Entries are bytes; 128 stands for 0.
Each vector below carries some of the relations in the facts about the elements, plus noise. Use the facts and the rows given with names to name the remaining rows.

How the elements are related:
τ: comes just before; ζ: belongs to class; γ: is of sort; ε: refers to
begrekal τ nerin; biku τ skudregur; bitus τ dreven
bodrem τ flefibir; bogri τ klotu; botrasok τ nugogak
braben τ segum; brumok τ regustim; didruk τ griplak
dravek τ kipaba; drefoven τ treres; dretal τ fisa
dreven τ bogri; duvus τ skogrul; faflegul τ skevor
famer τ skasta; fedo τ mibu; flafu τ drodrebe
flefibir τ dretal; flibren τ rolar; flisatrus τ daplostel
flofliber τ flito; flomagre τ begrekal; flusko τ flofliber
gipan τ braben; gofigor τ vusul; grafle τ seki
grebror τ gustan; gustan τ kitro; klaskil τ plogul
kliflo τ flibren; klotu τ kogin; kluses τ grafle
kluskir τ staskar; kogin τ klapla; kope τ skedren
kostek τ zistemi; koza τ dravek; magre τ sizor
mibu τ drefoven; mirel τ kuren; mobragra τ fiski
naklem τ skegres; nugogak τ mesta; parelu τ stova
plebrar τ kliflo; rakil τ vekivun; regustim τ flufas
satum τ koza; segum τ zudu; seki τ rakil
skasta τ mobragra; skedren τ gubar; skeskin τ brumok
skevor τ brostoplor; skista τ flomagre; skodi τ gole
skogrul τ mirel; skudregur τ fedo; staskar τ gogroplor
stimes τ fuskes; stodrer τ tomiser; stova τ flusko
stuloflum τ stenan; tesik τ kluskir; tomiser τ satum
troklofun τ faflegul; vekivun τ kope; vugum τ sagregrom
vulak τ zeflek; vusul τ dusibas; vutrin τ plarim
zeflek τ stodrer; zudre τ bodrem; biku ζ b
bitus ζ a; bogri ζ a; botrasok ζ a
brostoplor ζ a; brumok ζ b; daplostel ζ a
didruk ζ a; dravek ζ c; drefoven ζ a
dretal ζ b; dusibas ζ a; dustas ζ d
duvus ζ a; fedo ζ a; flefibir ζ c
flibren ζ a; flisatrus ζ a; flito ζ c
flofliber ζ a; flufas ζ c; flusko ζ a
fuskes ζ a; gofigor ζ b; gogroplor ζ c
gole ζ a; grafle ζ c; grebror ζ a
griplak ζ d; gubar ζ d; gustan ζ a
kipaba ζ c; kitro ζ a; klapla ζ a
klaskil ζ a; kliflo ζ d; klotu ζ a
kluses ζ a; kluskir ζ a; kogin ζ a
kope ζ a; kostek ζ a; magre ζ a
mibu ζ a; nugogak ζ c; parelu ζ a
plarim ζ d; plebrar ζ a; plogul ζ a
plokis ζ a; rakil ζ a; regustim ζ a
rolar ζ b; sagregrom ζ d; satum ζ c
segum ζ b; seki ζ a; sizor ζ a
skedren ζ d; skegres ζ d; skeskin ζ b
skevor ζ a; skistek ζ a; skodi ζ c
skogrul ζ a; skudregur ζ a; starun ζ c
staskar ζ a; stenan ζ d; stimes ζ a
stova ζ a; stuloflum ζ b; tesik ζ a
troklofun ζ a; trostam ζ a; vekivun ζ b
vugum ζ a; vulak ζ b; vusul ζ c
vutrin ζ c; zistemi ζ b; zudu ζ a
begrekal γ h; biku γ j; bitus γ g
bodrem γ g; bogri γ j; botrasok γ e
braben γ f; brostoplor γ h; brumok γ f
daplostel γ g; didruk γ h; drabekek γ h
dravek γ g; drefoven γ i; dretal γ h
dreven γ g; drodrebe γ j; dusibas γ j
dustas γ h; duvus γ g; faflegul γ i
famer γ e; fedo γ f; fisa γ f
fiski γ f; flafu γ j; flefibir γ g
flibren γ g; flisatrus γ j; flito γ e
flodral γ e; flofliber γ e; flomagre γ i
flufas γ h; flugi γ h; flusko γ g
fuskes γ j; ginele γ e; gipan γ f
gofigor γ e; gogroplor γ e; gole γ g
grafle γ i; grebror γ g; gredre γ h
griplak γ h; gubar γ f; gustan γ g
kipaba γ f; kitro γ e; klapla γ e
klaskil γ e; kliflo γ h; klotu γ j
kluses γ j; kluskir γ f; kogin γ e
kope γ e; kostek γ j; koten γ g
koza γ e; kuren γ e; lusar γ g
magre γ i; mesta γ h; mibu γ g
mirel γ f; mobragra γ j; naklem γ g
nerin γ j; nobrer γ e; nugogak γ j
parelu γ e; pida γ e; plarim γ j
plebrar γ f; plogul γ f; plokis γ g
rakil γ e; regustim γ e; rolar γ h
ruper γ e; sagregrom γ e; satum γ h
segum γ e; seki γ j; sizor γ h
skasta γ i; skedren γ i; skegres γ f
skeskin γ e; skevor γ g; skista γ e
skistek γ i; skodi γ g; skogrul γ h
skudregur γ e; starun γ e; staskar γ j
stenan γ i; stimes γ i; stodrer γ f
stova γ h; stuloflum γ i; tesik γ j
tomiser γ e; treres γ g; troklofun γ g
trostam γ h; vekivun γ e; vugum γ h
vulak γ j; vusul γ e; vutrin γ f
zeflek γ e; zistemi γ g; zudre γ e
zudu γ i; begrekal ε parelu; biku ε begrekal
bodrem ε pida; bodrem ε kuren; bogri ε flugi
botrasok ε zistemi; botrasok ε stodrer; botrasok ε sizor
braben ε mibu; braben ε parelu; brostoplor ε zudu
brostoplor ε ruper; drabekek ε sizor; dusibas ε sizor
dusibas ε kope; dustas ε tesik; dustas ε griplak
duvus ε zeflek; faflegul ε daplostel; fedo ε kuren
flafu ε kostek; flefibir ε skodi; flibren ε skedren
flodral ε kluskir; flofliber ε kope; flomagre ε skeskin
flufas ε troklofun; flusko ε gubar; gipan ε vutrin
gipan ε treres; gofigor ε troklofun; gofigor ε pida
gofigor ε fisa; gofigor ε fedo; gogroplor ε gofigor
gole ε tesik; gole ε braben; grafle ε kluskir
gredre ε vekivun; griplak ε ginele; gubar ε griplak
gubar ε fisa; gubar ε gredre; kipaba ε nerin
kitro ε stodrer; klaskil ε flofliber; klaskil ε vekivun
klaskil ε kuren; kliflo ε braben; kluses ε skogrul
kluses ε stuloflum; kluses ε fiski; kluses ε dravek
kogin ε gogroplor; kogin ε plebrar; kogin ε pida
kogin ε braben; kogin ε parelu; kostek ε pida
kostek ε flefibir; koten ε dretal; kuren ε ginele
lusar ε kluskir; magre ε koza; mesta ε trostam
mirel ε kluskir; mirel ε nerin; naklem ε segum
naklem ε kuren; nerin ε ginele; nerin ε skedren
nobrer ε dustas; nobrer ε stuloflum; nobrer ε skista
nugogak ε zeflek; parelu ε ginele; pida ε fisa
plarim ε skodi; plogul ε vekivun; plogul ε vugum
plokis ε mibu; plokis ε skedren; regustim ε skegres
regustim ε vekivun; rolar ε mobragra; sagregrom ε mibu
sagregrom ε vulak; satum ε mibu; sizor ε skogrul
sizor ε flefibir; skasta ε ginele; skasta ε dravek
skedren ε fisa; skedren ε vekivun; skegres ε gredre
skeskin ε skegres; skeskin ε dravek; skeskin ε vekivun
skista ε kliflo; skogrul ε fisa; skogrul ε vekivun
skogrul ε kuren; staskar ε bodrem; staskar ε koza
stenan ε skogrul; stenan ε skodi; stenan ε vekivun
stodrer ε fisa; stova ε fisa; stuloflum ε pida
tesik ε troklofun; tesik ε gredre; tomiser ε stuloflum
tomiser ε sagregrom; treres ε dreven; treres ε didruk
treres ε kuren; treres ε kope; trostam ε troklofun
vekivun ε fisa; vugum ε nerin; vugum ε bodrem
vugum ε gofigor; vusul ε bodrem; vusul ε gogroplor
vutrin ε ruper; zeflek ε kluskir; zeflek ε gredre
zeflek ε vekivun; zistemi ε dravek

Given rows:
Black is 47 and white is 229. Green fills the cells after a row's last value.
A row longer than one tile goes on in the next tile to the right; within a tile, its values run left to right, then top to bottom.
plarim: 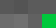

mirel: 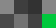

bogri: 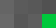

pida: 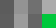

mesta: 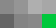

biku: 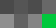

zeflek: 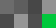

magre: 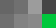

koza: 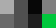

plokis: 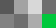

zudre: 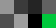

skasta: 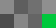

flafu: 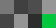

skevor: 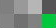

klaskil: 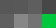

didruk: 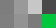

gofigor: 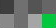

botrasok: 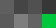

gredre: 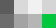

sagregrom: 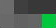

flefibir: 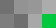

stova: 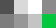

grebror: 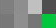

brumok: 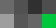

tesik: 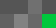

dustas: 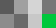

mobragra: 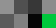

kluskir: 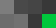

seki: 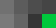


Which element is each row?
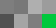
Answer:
naklem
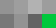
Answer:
flugi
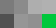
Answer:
bodrem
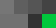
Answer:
fuskes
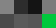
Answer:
kuren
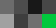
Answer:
segum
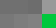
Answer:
grafle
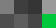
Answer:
nerin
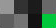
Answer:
ginele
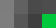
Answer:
klotu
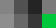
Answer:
starun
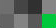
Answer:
vutrin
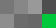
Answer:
skistek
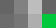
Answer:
gole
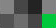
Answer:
tomiser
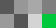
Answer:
zistemi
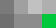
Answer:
drabekek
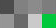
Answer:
stuloflum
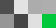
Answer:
skedren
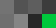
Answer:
flisatrus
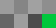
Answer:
dreven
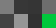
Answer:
skista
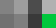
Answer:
fisa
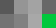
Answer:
stenan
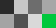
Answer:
vekivun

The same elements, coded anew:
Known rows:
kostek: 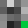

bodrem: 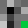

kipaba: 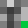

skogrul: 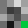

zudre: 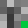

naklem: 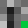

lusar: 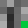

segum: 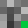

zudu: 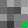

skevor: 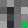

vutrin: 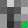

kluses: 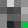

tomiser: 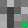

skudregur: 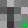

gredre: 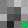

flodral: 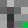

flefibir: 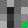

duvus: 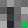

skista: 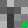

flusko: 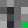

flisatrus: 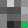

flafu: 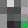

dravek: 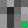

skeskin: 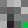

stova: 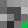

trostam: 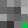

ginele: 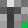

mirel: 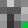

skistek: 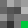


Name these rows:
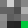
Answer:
vulak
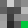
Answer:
gipan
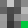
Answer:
fiski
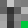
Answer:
vusul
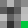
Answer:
gubar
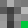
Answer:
rakil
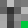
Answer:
gogroplor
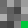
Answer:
satum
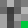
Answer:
koza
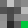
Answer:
plebrar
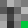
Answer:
botrasok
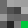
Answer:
vugum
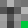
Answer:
kogin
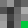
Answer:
mibu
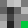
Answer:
klaskil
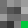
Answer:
brostoplor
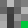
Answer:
ruper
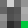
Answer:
nugogak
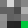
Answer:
biku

